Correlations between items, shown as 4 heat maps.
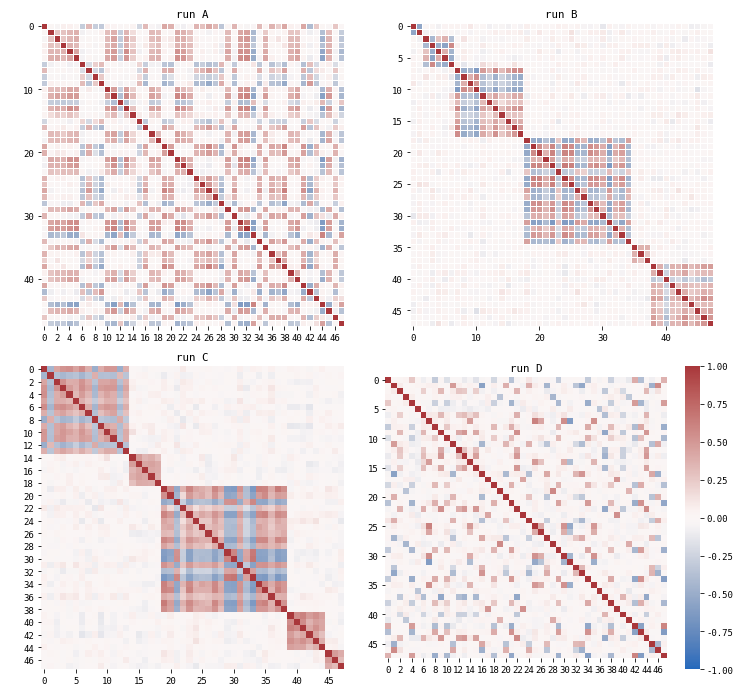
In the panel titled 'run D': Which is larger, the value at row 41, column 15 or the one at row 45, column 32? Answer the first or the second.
the second
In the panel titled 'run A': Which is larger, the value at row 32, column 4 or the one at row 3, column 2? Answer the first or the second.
the first
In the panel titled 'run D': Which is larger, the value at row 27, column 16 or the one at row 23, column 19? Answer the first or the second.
the first
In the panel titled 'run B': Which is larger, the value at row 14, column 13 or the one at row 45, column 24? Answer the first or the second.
the first
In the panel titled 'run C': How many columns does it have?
48
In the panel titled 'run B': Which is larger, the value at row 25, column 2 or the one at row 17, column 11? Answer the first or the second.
the second
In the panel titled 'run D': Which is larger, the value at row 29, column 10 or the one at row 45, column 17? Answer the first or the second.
the first
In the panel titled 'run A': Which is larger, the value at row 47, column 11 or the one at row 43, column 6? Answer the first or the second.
the second
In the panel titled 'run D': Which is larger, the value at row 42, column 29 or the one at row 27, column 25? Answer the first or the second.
the second
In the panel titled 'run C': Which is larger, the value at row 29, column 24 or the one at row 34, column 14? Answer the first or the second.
the second
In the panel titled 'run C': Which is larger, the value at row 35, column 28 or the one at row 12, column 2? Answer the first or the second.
the first
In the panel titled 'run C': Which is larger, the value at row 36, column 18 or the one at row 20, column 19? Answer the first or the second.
the second
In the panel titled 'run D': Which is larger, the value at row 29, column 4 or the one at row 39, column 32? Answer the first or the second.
the second
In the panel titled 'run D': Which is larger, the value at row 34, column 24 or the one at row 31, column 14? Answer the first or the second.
the first
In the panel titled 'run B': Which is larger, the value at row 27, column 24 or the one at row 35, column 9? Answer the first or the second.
the second
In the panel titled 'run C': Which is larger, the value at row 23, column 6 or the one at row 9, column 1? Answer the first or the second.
the first
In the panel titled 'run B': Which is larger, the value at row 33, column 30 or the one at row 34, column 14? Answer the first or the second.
the first
